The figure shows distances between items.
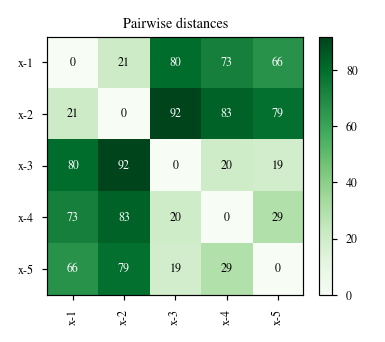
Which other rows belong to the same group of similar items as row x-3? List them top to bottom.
x-4, x-5
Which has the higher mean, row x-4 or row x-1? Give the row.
x-1
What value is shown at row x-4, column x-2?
83
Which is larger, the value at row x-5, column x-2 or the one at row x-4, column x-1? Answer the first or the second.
the first
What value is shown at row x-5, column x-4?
29
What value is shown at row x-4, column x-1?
73
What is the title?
Pairwise distances
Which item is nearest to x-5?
x-3
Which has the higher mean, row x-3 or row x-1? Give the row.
x-1
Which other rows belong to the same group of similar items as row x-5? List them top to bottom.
x-3, x-4
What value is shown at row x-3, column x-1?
80
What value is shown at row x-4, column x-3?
20
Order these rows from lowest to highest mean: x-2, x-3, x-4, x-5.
x-5, x-4, x-3, x-2
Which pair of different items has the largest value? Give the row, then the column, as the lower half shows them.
x-3, x-2
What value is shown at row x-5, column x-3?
19
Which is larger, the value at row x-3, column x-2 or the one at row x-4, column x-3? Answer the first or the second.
the first
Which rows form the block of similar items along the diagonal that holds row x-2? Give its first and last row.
x-1 to x-2
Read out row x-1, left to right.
0 21 80 73 66
